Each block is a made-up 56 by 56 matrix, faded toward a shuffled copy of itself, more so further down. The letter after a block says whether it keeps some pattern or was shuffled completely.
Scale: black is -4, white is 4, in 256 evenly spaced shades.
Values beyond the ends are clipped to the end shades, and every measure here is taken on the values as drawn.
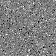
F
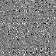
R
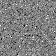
F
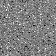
F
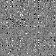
R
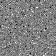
F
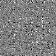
R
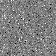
F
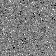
F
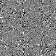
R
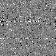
R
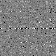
R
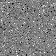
F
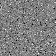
F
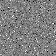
F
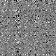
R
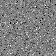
F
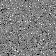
F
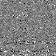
R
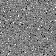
F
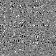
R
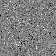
F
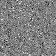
F
